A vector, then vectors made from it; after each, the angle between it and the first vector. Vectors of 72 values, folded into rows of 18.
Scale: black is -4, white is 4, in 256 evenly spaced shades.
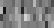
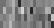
partly opposed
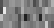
nearly opposite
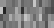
nearly parallel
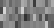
nearly opposite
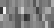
nearly opposite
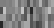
partly opposed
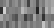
partly opposed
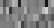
orthogonal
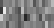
nearly opposite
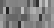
partly opposed
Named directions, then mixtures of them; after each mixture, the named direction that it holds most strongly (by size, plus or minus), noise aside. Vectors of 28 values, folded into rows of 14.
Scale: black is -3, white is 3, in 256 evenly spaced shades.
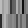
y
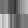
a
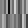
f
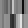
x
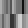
x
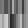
x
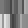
a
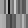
f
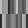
y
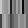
y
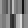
x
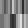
x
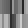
x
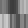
a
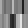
x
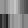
a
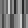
f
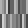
f
